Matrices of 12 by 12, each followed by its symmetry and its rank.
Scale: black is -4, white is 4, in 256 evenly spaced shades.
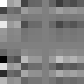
neither, rank one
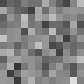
neither, full rank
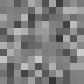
antisymmetric, full rank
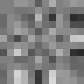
antisymmetric, rank two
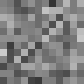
antisymmetric, full rank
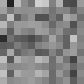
neither, rank two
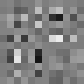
antisymmetric, rank two
